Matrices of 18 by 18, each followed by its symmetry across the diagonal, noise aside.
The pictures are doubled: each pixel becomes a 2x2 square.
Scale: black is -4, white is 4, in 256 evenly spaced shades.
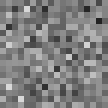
antisymmetric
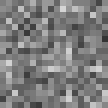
symmetric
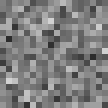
neither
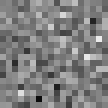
antisymmetric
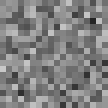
symmetric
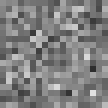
symmetric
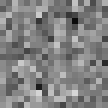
neither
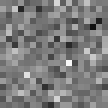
neither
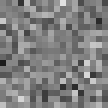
antisymmetric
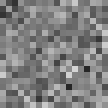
symmetric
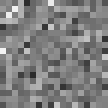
symmetric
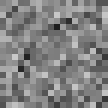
symmetric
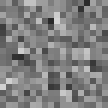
antisymmetric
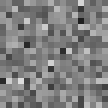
antisymmetric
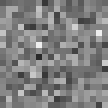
neither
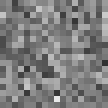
neither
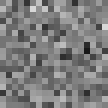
neither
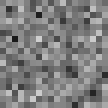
symmetric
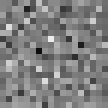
antisymmetric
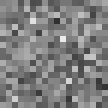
neither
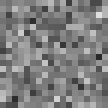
antisymmetric
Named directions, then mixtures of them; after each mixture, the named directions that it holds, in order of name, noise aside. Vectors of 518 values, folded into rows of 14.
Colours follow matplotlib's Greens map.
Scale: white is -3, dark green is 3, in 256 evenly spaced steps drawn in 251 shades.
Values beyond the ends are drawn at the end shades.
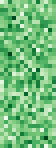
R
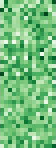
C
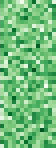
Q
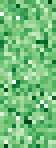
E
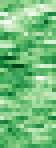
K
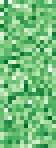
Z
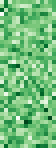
C, E, Z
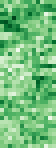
C, K, R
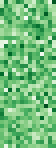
C, E, Q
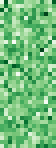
C, Z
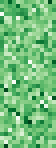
E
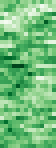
K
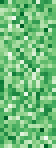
R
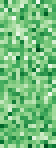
C, Q, R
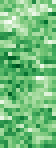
K, Q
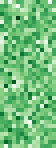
E, Z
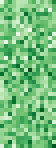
C, Q, R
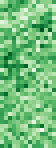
K, Q, R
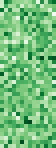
C, E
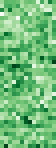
C, E, K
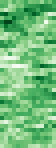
K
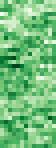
K, Z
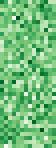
E, R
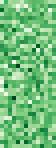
Q, R, Z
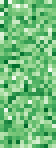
Z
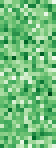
C, Z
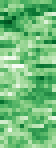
K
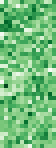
K, R, Z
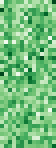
C, R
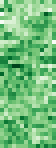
C, K, Z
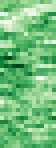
K
